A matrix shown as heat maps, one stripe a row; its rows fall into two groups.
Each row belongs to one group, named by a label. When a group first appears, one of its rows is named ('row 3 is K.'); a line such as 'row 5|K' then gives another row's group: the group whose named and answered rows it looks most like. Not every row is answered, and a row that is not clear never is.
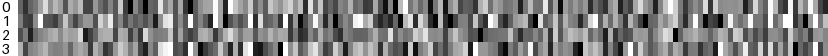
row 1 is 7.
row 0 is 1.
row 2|1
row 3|7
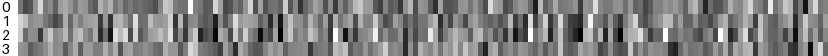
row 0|7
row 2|7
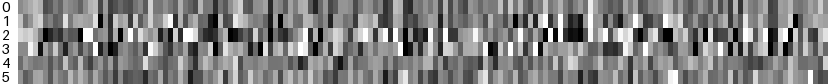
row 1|7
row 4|1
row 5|1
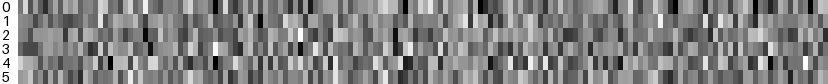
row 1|7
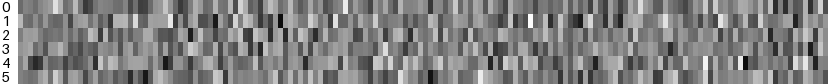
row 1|7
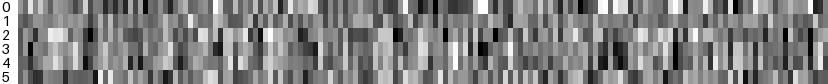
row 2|1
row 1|7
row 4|1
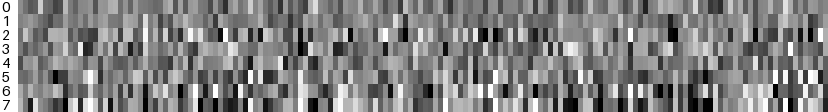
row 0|7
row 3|1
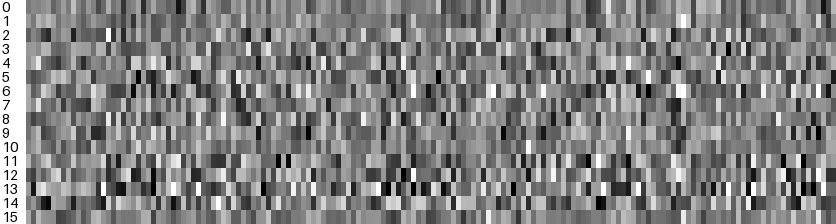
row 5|1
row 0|1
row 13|7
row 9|1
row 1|1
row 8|7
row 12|1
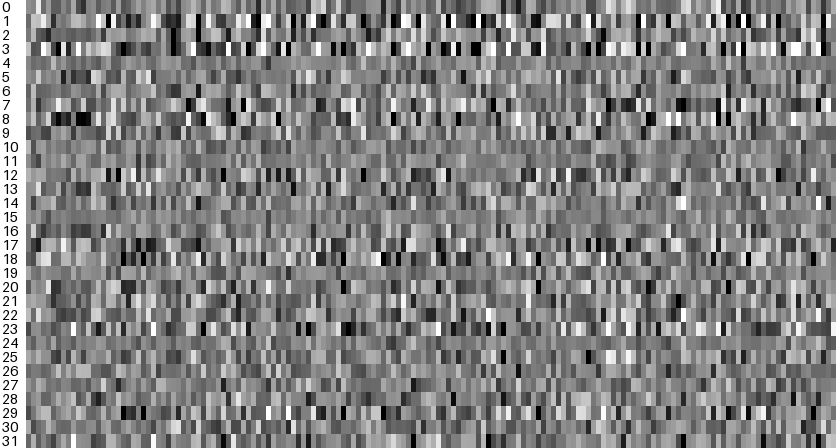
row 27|7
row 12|7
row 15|7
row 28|1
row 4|7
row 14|1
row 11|1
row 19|7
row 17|1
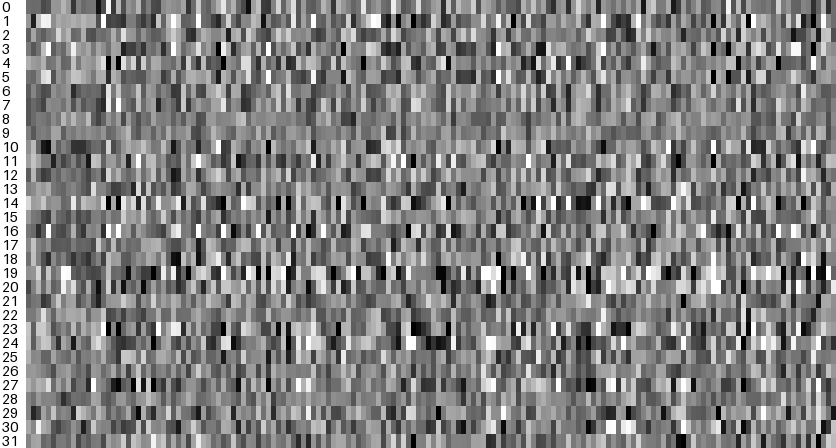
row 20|1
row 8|1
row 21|1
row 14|7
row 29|1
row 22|7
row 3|7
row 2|1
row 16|7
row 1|7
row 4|7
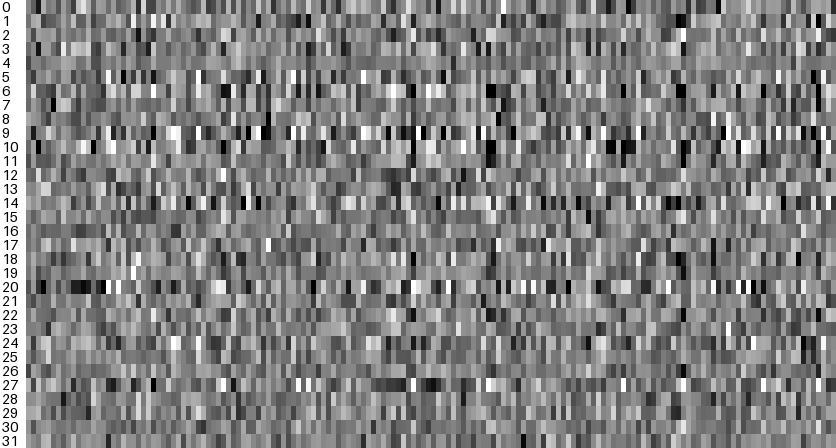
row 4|1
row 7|1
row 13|7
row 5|7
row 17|7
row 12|1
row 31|7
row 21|1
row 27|1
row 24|7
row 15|1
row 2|1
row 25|7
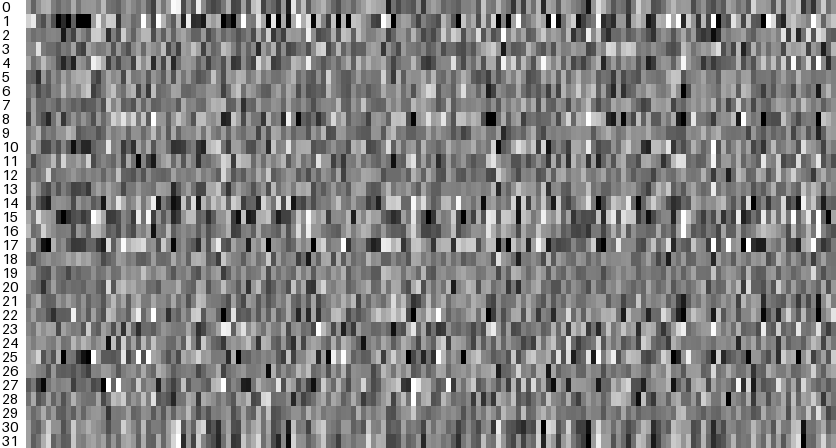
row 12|7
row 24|7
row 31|7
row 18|7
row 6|1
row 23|1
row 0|7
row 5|1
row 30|7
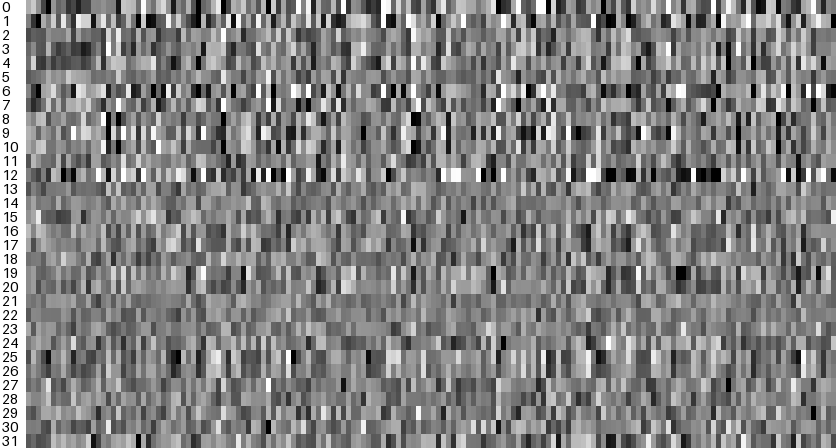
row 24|1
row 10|7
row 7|7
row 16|7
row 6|1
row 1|1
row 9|7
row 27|7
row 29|7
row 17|7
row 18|1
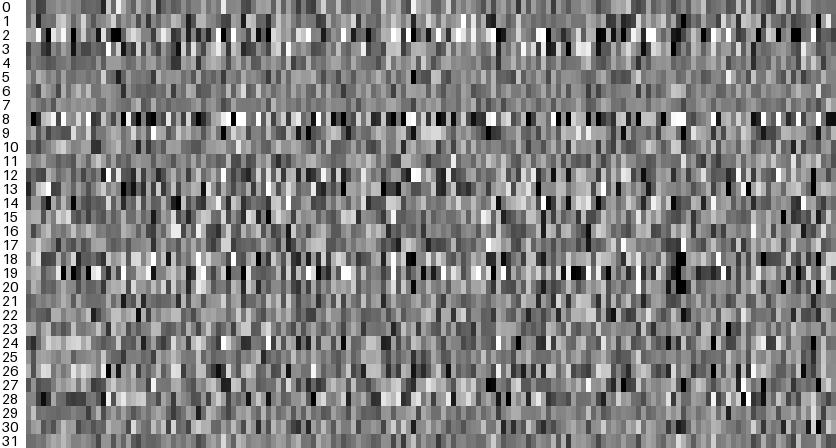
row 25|7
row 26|7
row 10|1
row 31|1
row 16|7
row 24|7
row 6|1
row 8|1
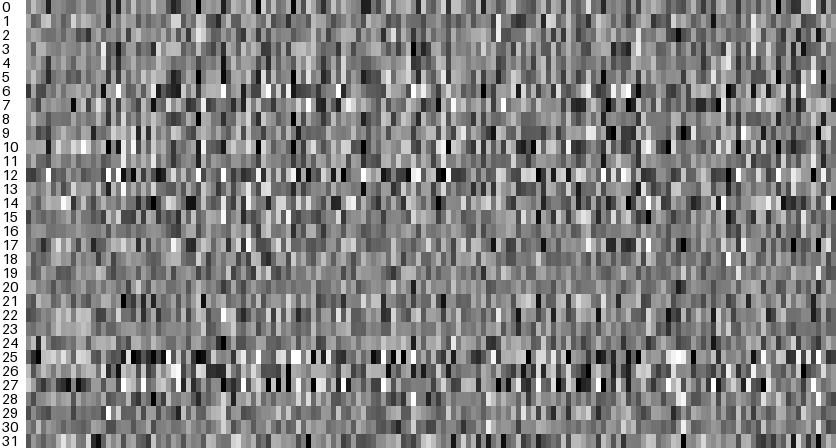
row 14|1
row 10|7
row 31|1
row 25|1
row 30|1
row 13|7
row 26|7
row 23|7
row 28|1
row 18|7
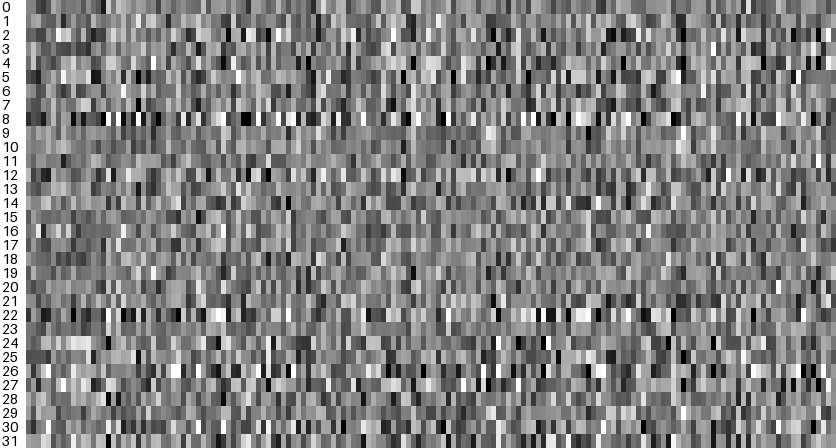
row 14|7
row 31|7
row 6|7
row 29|1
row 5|1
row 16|1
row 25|1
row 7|1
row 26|7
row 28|7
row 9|1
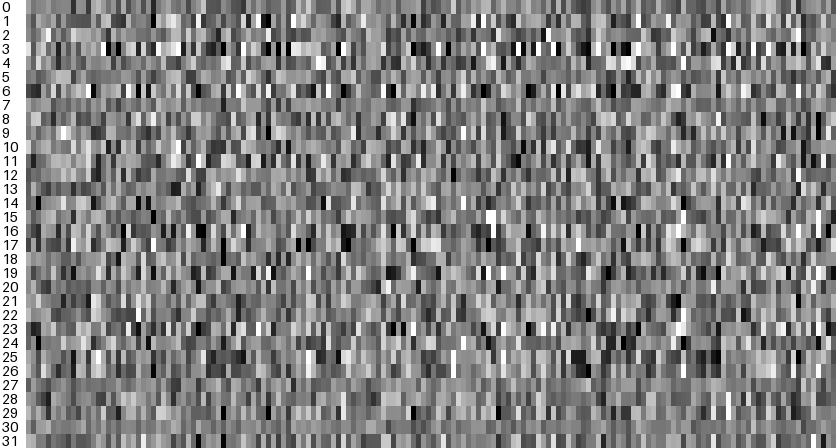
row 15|1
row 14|1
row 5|1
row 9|1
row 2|7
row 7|7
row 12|1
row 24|1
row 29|7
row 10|7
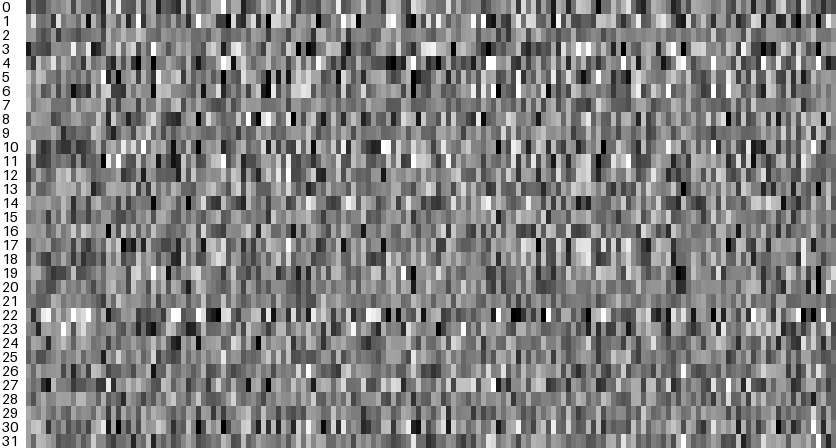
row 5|7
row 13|1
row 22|7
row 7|7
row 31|1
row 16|7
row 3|1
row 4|1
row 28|7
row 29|7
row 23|1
